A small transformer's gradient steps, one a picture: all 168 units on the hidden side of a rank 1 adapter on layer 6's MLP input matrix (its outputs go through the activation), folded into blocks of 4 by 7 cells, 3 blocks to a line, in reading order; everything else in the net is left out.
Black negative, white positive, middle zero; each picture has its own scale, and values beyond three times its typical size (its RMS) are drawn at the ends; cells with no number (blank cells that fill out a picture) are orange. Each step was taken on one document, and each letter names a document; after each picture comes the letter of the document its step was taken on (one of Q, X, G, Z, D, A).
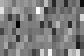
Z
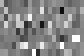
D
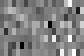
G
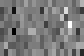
Z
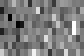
G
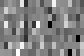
G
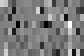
Z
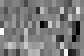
D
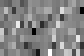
D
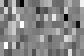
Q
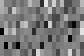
Q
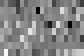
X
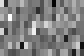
G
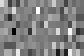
Z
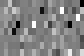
X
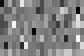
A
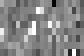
X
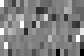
Q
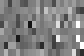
D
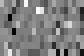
Z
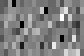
D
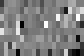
A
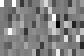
Q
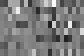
Q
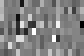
A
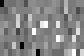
D
